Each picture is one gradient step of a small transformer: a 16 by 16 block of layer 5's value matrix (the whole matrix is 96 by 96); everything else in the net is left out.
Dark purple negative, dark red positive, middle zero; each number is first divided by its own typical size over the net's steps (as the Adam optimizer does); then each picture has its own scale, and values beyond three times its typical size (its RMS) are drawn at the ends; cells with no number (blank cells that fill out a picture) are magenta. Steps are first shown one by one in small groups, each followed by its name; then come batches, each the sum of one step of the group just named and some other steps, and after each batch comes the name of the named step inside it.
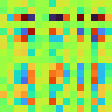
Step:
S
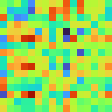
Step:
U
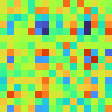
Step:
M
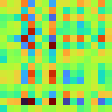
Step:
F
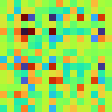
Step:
S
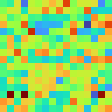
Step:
M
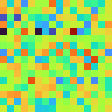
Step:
M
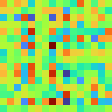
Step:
F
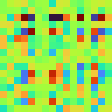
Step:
S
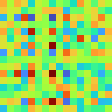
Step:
F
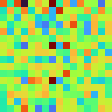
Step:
M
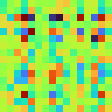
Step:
S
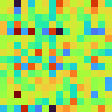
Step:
M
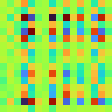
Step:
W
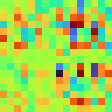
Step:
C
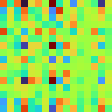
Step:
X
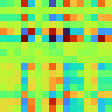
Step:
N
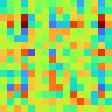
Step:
C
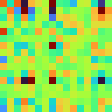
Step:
X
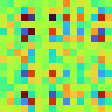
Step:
W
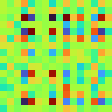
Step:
W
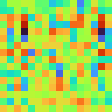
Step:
C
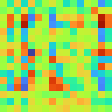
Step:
C
